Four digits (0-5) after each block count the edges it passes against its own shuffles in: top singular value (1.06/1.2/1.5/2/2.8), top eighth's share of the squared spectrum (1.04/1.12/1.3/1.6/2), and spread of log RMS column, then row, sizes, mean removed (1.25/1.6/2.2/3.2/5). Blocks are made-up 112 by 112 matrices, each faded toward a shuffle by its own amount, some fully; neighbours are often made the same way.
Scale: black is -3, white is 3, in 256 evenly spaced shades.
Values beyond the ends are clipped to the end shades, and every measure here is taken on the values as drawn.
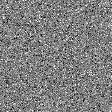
0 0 1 0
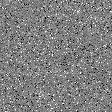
0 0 0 0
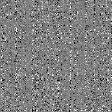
2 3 4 3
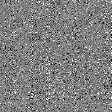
2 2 3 2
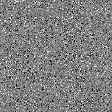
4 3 2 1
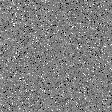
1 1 0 0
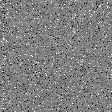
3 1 1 0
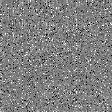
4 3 2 1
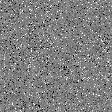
2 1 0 0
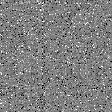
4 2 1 1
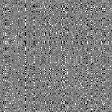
5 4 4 3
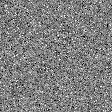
0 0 0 0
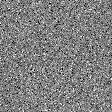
0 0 0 0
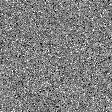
0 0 0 0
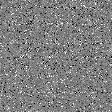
1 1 1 2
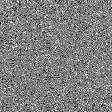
3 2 0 0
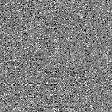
4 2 1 1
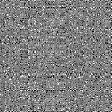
5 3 2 3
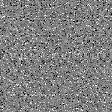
4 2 1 1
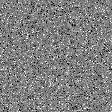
3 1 0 0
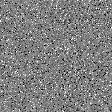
3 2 0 0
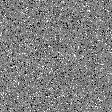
2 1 0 0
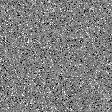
3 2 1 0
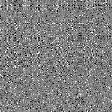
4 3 2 2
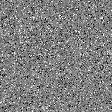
3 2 0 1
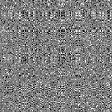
5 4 3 3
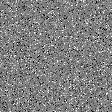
2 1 0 0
